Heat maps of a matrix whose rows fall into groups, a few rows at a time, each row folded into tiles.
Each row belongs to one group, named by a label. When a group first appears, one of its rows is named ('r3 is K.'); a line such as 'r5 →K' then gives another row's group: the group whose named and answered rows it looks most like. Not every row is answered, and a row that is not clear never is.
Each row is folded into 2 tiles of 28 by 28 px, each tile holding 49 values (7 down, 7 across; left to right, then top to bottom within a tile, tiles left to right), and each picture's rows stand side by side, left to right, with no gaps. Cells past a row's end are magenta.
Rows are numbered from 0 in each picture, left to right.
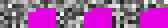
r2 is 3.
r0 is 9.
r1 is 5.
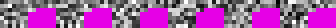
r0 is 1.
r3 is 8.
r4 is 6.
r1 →1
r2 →8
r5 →9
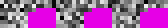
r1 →6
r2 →6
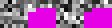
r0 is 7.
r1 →6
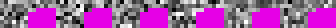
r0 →9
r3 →9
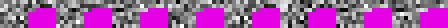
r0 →3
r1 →5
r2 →1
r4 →3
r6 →1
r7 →1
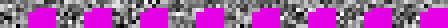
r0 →5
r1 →9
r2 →3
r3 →7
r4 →7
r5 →9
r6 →5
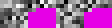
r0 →3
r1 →8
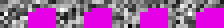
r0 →5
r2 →7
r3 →8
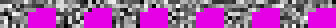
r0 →1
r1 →3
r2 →3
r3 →5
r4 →5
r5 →7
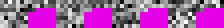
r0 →6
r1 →7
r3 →6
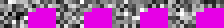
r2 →7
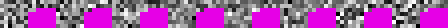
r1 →6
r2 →7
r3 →8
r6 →5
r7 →8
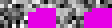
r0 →9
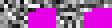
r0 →6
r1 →1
